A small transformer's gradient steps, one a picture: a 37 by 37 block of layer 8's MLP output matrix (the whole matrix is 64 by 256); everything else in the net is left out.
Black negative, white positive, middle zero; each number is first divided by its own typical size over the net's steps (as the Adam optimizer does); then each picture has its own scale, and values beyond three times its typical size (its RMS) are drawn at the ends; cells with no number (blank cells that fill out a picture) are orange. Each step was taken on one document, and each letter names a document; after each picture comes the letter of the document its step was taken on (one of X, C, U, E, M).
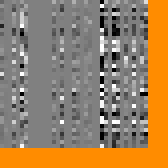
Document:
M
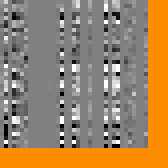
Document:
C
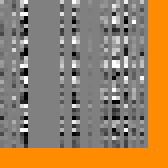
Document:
M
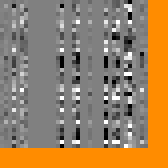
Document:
C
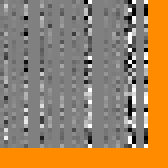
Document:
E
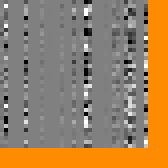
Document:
E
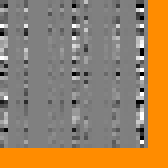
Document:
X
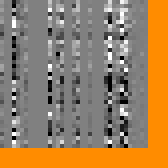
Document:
C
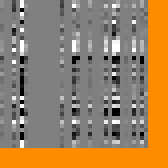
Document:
M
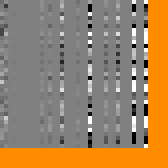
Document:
E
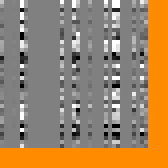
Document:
M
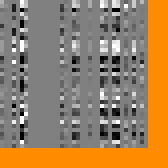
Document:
M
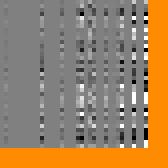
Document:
E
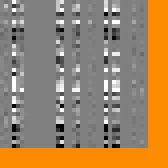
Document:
C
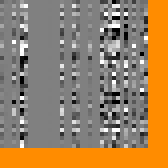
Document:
M
